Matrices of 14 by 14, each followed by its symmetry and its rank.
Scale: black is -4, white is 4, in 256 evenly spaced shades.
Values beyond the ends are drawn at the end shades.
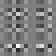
neither, rank one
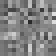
neither, rank three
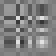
symmetric, rank one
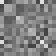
symmetric, rank three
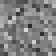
antisymmetric, full rank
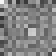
symmetric, rank three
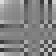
symmetric, rank one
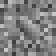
antisymmetric, full rank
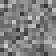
antisymmetric, full rank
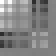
symmetric, rank one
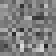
neither, rank three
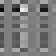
neither, rank one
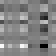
neither, rank one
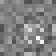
symmetric, rank three
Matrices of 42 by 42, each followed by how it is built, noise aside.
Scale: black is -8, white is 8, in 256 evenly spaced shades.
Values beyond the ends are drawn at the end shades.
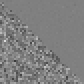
lower triangular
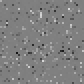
sparse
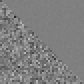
lower triangular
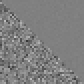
lower triangular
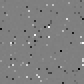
sparse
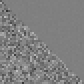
lower triangular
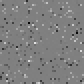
sparse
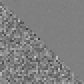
lower triangular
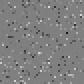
sparse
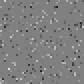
sparse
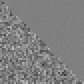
lower triangular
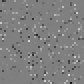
sparse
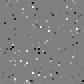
sparse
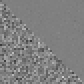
lower triangular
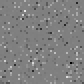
sparse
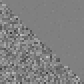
lower triangular
